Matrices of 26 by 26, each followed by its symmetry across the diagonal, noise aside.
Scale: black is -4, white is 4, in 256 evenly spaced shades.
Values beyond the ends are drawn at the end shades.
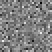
antisymmetric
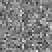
neither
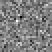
antisymmetric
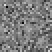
symmetric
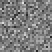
symmetric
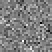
antisymmetric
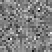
antisymmetric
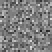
antisymmetric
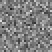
neither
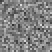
symmetric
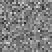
antisymmetric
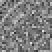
symmetric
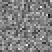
neither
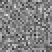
symmetric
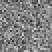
neither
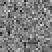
neither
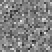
symmetric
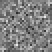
symmetric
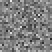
neither
